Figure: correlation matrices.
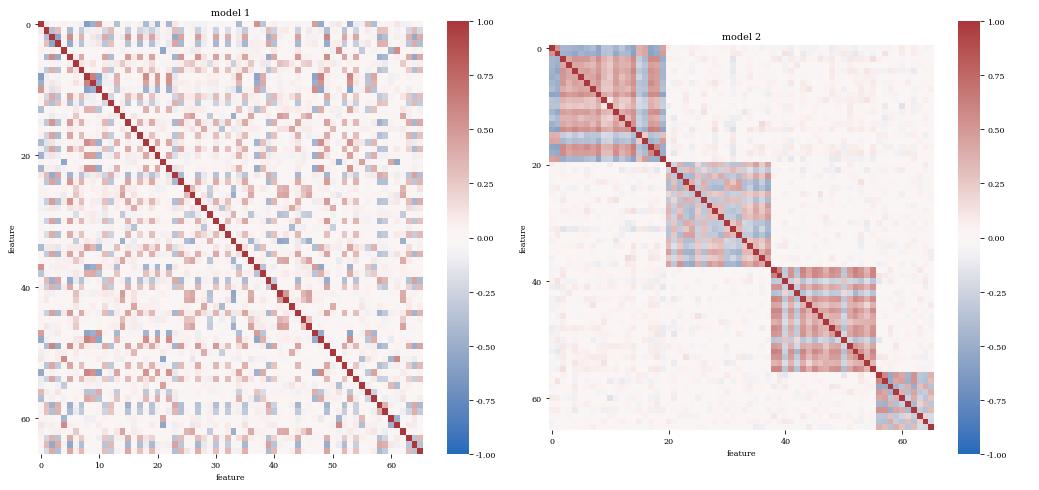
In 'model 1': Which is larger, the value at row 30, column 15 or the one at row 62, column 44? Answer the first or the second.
the first
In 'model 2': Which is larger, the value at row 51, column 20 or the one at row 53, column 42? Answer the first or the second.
the first
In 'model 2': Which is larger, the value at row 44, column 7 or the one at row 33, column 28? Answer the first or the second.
the second
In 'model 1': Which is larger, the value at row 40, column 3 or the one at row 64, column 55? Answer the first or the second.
the second
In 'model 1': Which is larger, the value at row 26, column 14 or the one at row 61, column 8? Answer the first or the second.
the first
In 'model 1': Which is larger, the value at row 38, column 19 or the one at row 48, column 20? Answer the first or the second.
the second
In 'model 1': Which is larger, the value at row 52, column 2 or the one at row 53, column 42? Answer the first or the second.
the first
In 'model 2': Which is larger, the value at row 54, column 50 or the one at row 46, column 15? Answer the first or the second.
the second
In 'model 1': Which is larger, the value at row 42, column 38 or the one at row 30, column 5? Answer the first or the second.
the second
